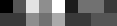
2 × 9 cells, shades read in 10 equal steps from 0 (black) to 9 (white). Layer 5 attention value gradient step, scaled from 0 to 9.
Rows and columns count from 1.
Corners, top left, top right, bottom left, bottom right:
0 2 2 3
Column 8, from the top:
4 3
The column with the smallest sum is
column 1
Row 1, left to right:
0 3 8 5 9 1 4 4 2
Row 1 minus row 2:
-2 1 3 1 3 -1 2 1 -1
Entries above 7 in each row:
2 0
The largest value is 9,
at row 1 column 5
